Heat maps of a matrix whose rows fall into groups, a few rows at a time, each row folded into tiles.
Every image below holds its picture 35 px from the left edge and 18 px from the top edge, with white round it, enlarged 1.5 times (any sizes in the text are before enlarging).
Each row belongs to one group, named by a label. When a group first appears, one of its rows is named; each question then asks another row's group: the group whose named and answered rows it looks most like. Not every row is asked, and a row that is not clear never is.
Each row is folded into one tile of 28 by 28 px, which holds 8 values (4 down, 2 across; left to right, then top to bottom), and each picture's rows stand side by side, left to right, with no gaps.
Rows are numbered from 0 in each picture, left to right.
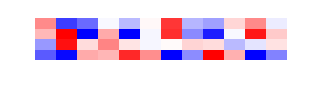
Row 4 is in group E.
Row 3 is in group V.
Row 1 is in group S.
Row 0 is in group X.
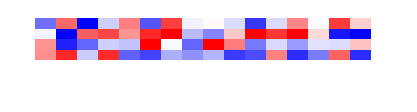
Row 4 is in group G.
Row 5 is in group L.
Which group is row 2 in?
X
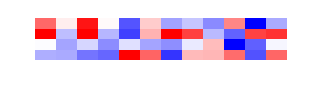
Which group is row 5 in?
L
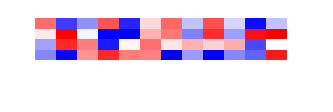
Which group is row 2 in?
S
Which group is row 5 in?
L
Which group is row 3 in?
V
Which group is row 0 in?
X
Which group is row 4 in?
V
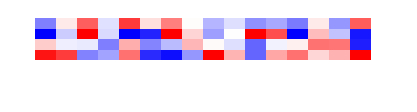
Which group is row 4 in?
E
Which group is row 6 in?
S
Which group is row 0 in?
E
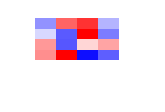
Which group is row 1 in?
V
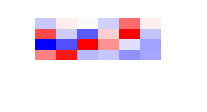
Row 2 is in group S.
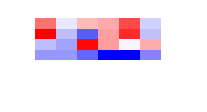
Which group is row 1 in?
G
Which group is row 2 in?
V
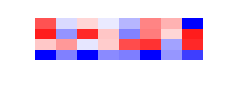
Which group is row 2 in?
G
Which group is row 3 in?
X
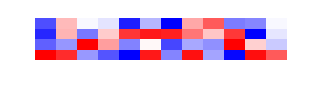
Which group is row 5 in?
E
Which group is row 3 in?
L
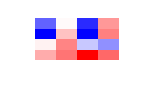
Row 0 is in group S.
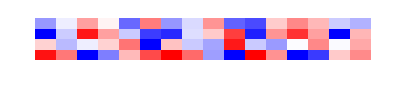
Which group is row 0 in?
E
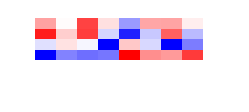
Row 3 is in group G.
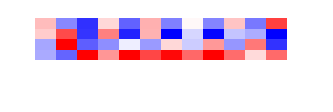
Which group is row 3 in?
E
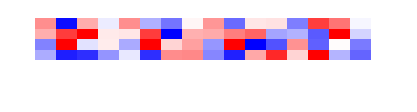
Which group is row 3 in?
S
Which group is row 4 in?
X
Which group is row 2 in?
X
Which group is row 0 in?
X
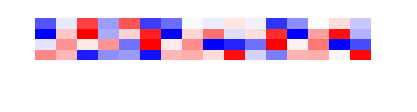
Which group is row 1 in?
V
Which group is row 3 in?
S
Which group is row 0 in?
S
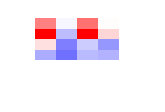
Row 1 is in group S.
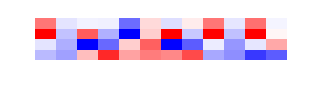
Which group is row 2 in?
S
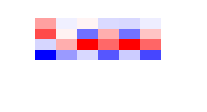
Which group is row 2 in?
G
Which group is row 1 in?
G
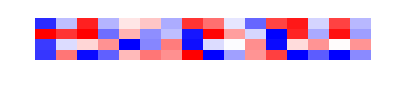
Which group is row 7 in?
V
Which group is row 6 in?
V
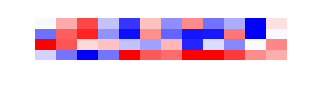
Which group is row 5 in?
S
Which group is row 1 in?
V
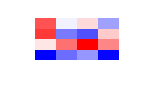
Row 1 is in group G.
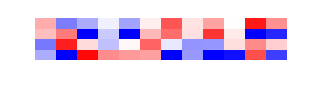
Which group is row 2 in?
S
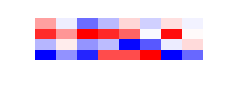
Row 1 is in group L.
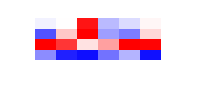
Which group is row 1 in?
V
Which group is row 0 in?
G
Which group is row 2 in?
G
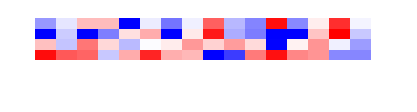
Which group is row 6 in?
S
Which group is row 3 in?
S
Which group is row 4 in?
V
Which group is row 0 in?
E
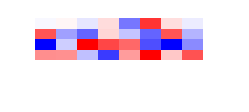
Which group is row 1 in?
G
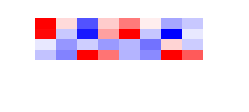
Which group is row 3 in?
E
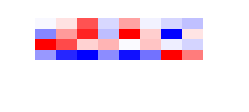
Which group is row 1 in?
V
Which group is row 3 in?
E
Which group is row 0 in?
G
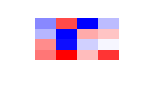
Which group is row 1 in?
L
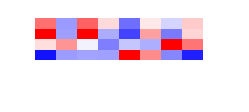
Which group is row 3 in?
G
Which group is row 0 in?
V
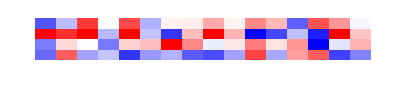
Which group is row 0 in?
L
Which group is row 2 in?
V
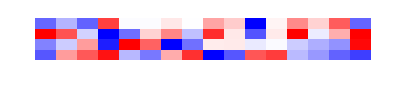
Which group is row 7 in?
X
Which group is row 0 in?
L
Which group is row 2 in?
G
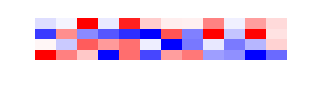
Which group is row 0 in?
E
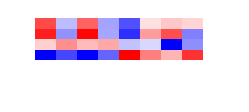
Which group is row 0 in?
V
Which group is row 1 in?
V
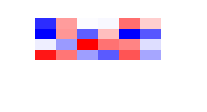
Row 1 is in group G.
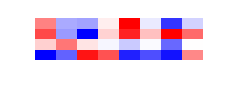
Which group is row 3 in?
L
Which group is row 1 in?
E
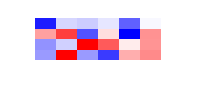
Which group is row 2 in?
S
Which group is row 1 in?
G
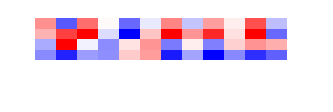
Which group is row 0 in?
X
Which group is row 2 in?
S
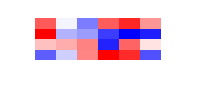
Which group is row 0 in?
V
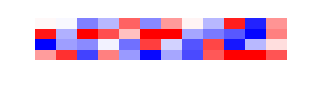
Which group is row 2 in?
X
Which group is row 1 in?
L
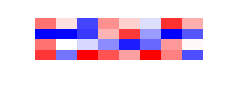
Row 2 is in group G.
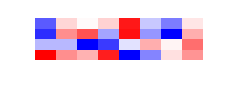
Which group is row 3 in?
S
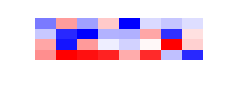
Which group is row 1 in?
E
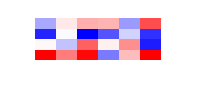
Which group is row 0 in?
E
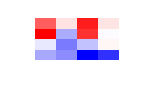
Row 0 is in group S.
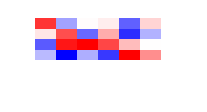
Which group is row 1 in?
G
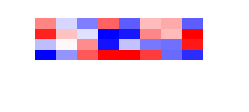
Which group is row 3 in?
X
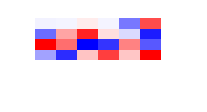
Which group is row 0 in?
G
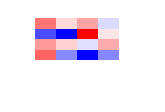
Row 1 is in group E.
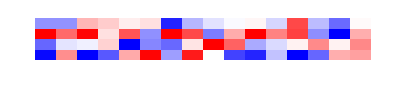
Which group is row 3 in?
L
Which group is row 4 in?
G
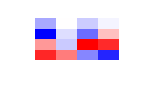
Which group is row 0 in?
E
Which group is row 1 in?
G
